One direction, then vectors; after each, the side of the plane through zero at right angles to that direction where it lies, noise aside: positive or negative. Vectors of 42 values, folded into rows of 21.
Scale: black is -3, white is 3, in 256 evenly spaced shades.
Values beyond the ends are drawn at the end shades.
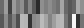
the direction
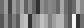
positive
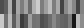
negative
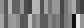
negative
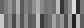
negative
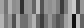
negative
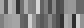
negative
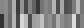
positive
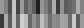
positive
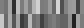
negative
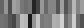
positive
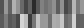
positive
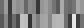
positive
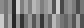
negative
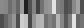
positive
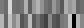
negative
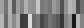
negative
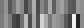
positive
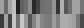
positive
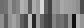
negative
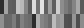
positive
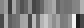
positive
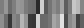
positive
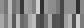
negative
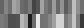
positive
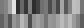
positive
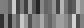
positive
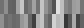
positive
